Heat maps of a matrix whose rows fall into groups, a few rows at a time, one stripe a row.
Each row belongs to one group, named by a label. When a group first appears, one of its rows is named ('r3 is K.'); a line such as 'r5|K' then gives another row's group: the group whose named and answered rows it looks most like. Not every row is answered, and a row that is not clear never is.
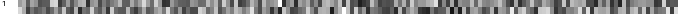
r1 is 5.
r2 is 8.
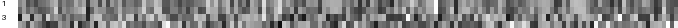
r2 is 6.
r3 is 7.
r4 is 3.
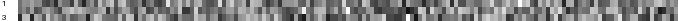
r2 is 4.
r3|7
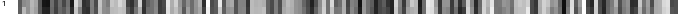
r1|3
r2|3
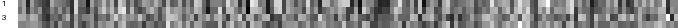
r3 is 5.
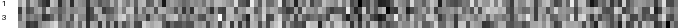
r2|7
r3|6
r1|5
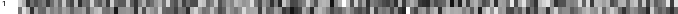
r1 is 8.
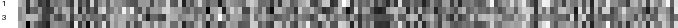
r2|6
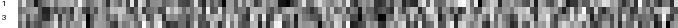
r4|6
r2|3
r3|6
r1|4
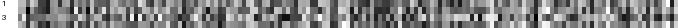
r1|5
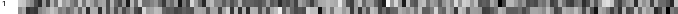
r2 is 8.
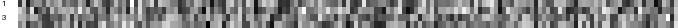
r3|5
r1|7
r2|4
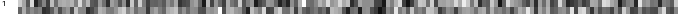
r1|4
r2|6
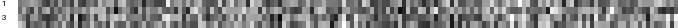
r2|7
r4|8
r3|3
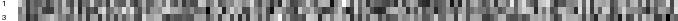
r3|8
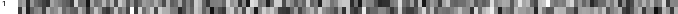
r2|7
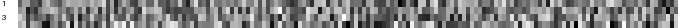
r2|8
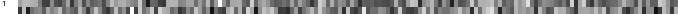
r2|7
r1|5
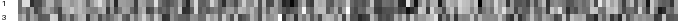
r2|4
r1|4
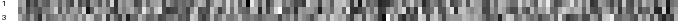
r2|6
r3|4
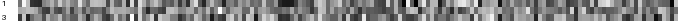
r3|7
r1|4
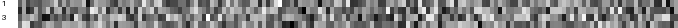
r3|3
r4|4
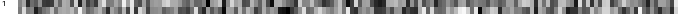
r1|6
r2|4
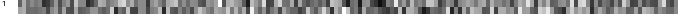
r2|8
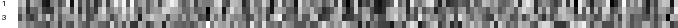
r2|6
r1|5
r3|6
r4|8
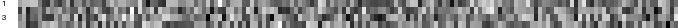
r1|5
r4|8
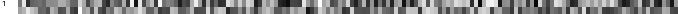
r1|7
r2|5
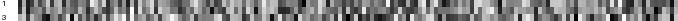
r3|5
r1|7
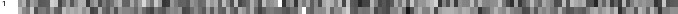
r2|4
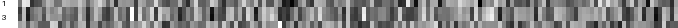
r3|7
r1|4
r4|5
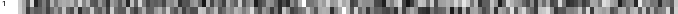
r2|8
